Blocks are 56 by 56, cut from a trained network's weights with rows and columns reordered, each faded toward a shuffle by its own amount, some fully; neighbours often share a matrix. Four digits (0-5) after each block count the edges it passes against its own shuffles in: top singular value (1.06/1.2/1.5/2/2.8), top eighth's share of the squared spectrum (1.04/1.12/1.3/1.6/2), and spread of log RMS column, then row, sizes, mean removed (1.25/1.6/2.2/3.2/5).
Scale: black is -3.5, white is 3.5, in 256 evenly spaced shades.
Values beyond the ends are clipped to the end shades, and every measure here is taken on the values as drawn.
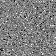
0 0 0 0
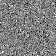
1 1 0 1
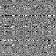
4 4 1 3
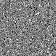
0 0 0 0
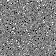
0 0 0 0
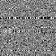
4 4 1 3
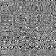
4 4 0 3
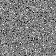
0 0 0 0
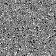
1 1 0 0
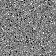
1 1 0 0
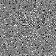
3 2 0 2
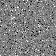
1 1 0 0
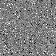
1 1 0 1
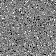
1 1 0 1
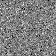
1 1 0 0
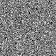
2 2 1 0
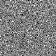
2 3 1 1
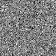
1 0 0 0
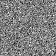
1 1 0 0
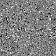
3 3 1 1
